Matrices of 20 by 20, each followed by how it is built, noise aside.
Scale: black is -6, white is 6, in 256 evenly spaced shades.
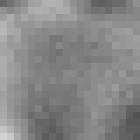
smooth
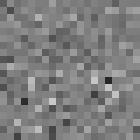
noise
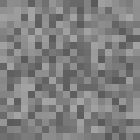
noise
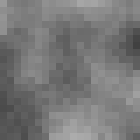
smooth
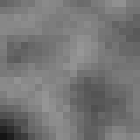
smooth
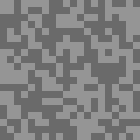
noise
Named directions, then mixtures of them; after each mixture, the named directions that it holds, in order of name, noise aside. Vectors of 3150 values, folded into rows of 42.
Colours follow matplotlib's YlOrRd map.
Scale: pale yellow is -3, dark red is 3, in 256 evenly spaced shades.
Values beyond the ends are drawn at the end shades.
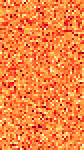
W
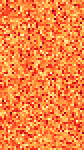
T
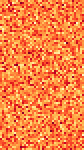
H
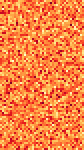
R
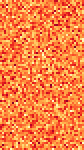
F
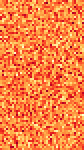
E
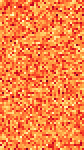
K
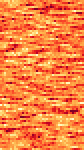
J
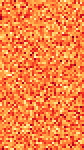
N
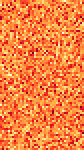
H, N, T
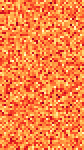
R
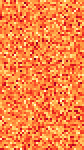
N, W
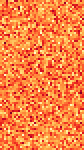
E, T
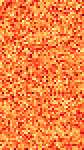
K, N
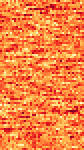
J, N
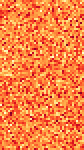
N, R, T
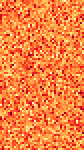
N, T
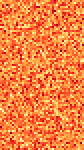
F, R, T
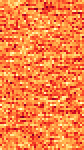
E, J, R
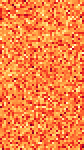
N, W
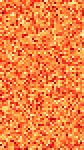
K, R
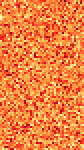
N
